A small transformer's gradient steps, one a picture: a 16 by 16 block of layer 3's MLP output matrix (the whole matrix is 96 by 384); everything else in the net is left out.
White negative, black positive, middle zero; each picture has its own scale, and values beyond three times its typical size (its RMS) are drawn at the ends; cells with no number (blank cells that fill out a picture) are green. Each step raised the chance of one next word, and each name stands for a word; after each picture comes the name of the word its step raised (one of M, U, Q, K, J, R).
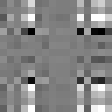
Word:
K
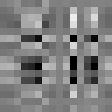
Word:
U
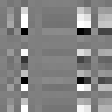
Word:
K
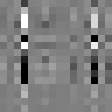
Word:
U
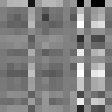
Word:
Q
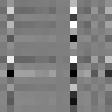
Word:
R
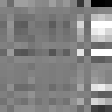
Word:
Q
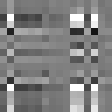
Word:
K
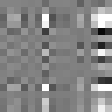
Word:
K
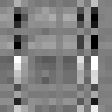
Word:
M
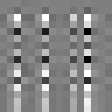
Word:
K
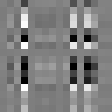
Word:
U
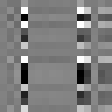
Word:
R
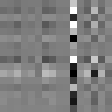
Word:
R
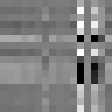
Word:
U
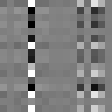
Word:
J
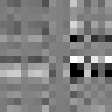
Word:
R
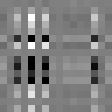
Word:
U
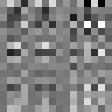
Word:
Q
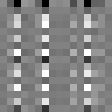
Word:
Q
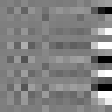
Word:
J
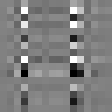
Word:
R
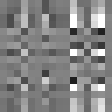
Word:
K
